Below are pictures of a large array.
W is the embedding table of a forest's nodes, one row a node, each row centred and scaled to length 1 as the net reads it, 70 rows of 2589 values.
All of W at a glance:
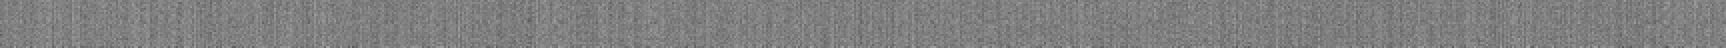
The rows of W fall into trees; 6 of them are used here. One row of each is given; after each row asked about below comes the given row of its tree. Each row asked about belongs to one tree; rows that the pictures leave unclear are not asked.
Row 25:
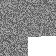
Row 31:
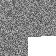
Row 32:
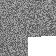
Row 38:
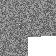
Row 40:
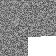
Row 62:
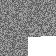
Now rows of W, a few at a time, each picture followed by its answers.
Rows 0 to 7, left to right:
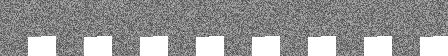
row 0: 40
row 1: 32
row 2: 25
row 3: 62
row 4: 25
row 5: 62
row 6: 40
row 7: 25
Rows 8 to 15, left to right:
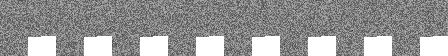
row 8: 25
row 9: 32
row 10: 32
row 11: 25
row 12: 31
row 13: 32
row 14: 62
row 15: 31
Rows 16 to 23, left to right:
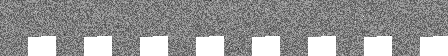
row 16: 25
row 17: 40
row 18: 40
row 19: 32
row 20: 38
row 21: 40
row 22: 62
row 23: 25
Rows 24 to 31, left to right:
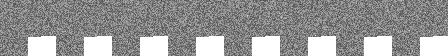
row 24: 62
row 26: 40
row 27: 40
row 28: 32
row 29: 62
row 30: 32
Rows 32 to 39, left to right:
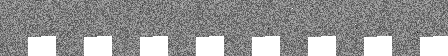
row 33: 32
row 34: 62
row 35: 32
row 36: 25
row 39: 40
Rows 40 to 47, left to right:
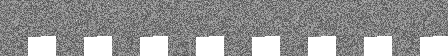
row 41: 38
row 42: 38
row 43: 32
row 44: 40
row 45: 40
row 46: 25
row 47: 38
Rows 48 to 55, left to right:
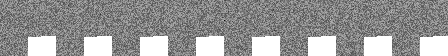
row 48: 25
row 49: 62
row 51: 38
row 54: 32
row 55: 32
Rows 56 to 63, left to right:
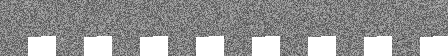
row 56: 40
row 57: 62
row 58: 62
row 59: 40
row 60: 38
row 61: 25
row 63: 32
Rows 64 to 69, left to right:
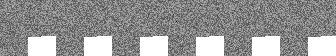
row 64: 32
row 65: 40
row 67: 25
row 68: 38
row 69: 40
